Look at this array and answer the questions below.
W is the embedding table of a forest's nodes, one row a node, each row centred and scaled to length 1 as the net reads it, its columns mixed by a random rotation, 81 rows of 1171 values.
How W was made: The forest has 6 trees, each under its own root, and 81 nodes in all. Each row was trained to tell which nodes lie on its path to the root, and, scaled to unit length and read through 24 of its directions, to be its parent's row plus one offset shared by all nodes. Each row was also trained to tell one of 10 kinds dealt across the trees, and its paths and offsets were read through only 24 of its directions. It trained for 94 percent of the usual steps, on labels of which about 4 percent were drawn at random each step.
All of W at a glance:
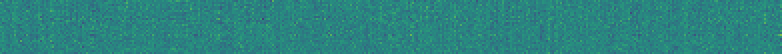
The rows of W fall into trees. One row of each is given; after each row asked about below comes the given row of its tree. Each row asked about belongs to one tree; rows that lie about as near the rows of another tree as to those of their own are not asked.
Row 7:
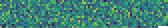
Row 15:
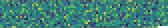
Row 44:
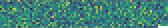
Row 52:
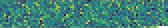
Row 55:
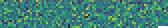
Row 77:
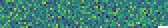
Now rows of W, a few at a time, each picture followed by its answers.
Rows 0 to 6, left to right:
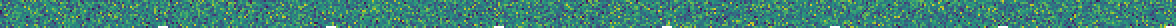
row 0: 7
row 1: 7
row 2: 55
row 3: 15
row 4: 15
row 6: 52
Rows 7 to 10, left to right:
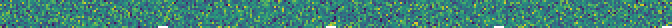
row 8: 15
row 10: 52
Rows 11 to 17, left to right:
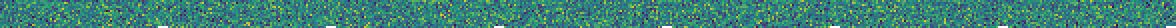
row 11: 7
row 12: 15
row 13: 15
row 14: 52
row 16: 55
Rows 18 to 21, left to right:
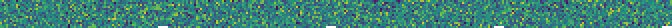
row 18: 77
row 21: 15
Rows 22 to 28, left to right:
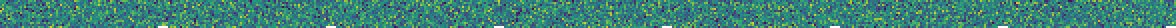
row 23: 77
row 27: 52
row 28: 15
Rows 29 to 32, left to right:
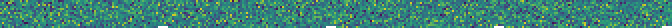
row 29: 7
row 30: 15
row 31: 77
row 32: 77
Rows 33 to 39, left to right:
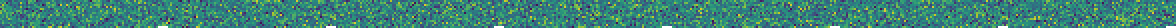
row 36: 52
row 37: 52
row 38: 77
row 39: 44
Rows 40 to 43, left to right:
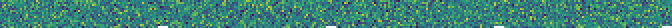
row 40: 55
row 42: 7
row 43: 52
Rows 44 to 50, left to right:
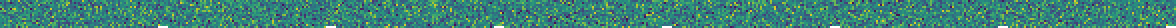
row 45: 55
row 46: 15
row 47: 52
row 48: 55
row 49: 77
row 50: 44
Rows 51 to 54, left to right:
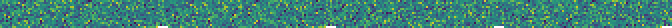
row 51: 52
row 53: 52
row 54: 52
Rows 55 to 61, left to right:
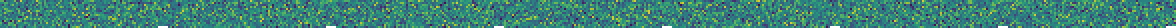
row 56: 7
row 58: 44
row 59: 15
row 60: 7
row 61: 55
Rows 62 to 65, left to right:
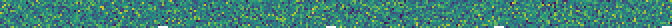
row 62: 55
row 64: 77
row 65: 7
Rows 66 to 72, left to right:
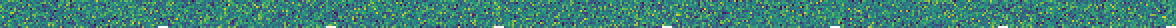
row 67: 52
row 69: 44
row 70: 15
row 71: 15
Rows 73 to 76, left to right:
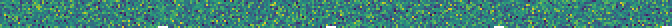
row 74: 44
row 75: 15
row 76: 52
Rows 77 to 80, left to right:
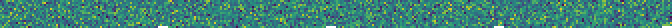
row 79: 15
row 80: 52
